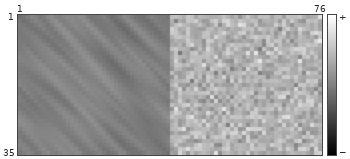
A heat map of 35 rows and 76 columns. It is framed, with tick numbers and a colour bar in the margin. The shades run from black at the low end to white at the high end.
It is made of 1 by 2 panels. Panel 1,1: middling, slanting down to the right, faint in contrast. Panel 1,2: high, fine-grained.
